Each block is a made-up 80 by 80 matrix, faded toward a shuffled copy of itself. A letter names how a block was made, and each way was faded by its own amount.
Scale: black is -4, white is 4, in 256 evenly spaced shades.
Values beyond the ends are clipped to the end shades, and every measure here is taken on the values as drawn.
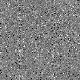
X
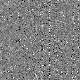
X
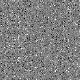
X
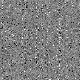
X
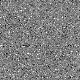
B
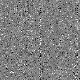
X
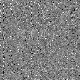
X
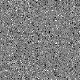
X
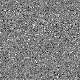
B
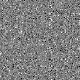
X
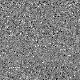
B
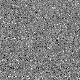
B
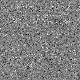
B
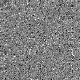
X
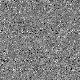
B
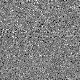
B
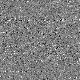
B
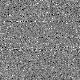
B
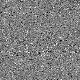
B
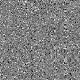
X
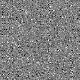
X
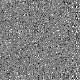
X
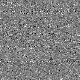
B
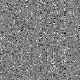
X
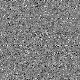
B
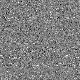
B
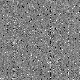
X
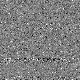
B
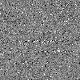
B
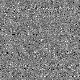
B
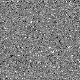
B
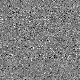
B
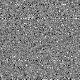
B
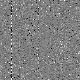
X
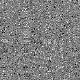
X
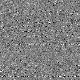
B
